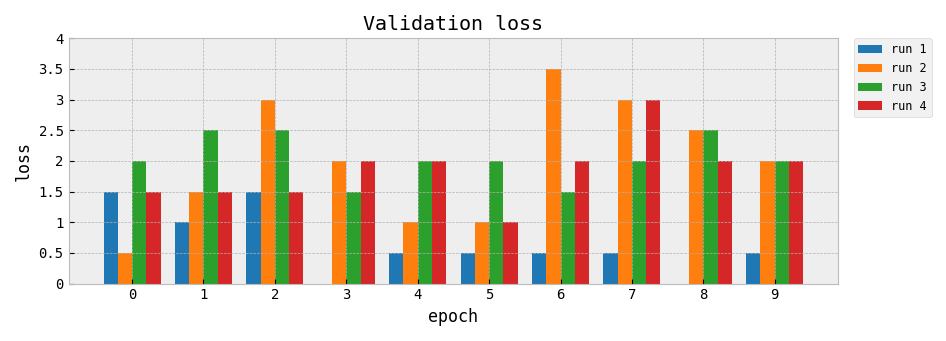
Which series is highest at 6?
run 2
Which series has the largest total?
run 3
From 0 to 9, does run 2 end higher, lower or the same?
higher
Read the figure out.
Title: Validation loss
x-axis: epoch, ticks 0 1 2 3 4 5 6 7 8 9
y-axis: loss, ticks 0 0.5 1 1.5 2 2.5 3 3.5 4
Legend: run 1, run 2, run 3, run 4
Values:
run 1: 1.5 1 1.5 0 0.5 0.5 0.5 0.5 0 0.5
run 2: 0.5 1.5 3 2 1 1 3.5 3 2.5 2
run 3: 2 2.5 2.5 1.5 2 2 1.5 2 2.5 2
run 4: 1.5 1.5 1.5 2 2 1 2 3 2 2
